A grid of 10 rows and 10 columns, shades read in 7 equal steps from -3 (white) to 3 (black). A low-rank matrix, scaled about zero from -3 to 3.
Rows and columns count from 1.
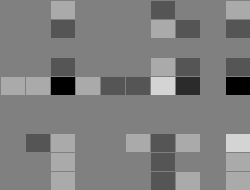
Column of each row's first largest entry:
7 3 1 3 3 1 1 2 7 7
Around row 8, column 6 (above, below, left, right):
0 0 0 1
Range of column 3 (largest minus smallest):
4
